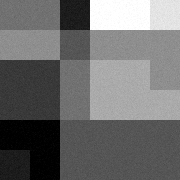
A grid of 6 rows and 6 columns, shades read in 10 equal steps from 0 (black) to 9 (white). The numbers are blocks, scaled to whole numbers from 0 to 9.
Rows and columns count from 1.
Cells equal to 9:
2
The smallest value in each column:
0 0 1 3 3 3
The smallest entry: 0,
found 3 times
